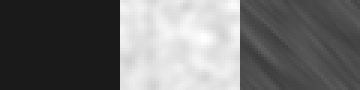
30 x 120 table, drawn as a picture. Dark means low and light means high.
It is made of 1 by 3 panels. Panel 1,1: very low, flat. Panel 1,2: very high, blotchy, faint in contrast. Panel 1,3: low, slanting down to the right, faint in contrast.
